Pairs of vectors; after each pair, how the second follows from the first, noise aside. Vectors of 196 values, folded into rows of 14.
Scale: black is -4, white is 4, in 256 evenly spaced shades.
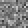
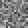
shuffled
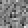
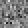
shuffled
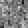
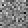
shuffled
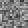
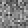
shuffled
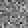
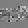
partly zeroed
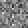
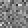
shuffled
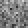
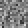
shuffled
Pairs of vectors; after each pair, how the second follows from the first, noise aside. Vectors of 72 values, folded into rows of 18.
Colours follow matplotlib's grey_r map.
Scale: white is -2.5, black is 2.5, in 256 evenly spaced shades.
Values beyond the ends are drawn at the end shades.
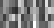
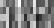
reversed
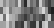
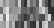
copied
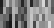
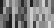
copied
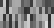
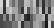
reversed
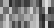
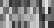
copied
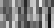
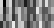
reversed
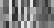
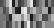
sign-scrambled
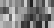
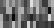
sign-scrambled
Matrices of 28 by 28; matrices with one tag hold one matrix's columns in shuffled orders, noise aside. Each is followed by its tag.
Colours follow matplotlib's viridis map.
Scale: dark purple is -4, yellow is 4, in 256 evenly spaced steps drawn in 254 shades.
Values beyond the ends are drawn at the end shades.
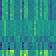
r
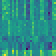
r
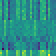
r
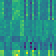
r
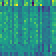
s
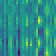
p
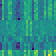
r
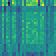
s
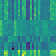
r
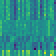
r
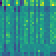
s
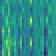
p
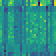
s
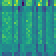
s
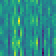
p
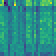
s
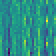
p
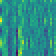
p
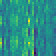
p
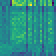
s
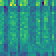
s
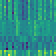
r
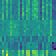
r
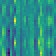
p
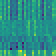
r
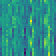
p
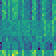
r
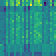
s
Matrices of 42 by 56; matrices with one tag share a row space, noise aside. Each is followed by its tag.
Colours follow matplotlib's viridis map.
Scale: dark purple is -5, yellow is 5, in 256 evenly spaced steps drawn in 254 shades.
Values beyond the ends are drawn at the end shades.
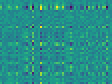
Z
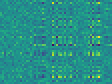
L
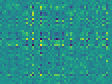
Z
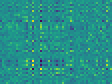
Z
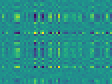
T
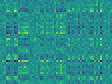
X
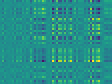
L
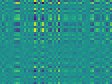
T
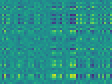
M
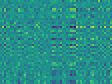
M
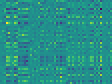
X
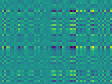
M
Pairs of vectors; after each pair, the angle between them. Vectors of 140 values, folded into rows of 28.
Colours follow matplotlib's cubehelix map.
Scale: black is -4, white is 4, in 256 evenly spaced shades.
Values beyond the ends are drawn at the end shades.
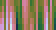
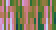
nearly parallel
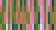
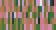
partly aligned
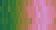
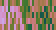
partly opposed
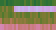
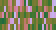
orthogonal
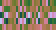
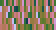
orthogonal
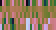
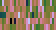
partly aligned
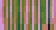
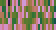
orthogonal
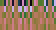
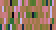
orthogonal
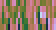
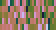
partly opposed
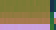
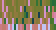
partly aligned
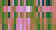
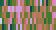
partly aligned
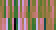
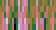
nearly parallel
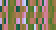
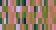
nearly opposite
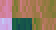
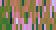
partly opposed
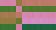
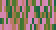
orthogonal
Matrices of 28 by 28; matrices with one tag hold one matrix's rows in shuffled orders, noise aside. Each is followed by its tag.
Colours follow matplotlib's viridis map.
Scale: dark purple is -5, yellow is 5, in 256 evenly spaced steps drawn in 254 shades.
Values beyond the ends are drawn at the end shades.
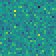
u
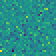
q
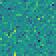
u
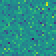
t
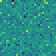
q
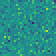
t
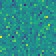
q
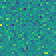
q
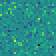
u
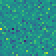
q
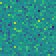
u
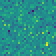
t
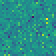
t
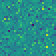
t
